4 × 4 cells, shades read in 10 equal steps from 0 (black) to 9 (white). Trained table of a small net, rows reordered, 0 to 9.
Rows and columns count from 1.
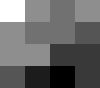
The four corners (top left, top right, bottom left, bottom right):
9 5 3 2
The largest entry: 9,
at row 1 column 1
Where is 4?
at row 1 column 3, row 2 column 2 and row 2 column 3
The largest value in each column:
9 5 4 5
